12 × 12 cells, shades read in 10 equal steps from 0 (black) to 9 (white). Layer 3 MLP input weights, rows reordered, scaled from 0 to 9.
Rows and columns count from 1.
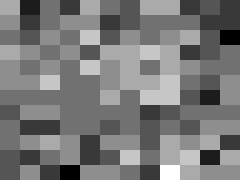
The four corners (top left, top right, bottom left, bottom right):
6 2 3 5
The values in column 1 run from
3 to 6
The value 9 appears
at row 12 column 9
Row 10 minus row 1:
-2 4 2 3 -4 1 2 -3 0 3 3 0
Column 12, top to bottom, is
2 2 0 4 4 5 5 4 5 2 6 5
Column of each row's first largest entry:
1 1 5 8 5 3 8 2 11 3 7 9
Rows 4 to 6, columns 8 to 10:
7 6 2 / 4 6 5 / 6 7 4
